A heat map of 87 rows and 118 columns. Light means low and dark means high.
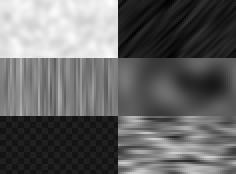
The table splits into 3 rows of 2 panels. Panel 1,1: very low, blotchy, faint in contrast. Panel 1,2: very high, slanting up to the right, faint in contrast. Panel 2,1: middling, streaked downward. Panel 2,2: high, smooth. Panel 3,1: very high, checkered, faint in contrast. Panel 3,2: middling, streaked across, strong in contrast.
